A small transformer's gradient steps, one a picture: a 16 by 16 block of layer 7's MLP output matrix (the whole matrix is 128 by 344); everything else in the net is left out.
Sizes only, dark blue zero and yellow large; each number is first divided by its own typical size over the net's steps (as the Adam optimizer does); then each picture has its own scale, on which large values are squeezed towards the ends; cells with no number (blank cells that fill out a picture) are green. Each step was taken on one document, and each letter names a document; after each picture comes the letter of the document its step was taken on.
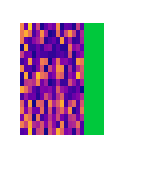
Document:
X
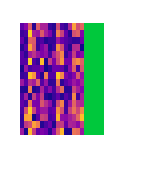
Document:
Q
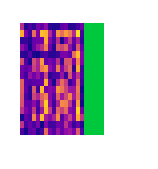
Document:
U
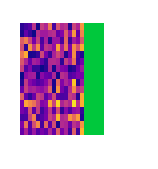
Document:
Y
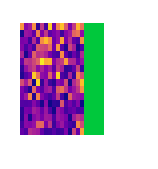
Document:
Q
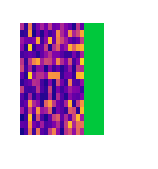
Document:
X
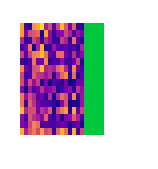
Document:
U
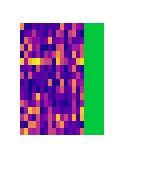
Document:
Q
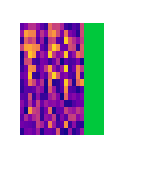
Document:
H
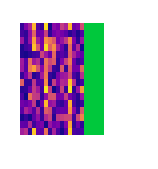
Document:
H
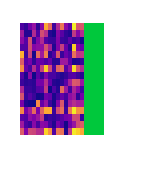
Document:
U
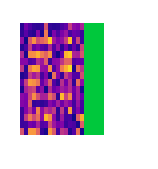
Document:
H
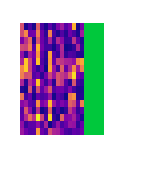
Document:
X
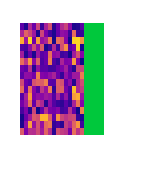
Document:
U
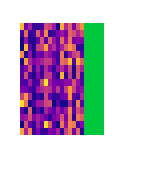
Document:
X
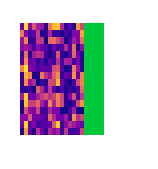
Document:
Y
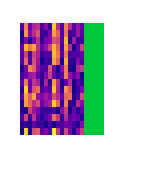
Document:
H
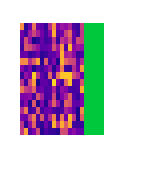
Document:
Y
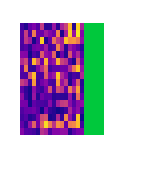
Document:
Q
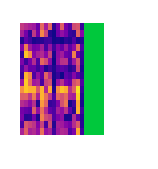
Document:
U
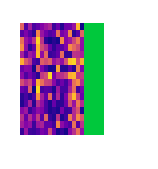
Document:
X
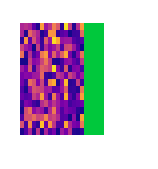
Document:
H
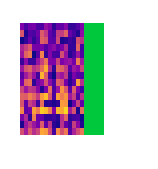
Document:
U
